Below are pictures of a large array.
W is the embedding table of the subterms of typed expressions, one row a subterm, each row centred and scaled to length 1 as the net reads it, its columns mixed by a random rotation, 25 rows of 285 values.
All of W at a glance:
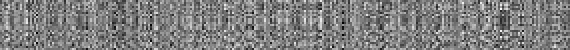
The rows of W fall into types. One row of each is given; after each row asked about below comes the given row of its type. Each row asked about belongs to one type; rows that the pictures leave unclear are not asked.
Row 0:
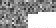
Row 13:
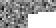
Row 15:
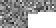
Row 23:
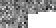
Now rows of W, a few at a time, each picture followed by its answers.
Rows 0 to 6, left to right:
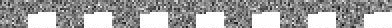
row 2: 15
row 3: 13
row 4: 15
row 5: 0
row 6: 13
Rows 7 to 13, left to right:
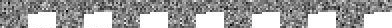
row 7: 0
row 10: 0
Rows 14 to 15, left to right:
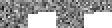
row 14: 13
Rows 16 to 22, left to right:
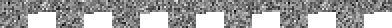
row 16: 0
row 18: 15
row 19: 13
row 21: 0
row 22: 23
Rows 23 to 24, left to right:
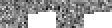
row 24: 13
